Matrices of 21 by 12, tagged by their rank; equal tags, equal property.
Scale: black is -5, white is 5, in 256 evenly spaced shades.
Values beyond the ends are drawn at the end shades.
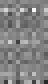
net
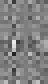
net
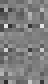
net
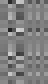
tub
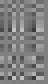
tub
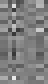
net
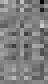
net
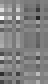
tub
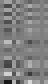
tub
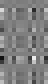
tub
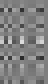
tub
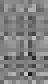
net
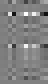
tub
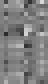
net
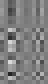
tub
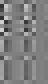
tub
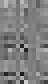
net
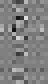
net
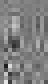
net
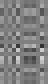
tub
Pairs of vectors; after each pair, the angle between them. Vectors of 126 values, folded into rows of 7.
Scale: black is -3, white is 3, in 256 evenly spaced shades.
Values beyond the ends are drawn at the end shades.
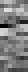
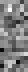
partly aligned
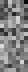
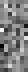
partly opposed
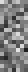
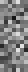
nearly parallel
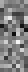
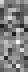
nearly parallel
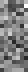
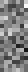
nearly parallel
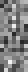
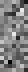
partly opposed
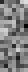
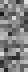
partly aligned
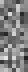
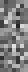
orthogonal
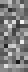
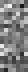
orthogonal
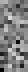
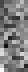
partly opposed
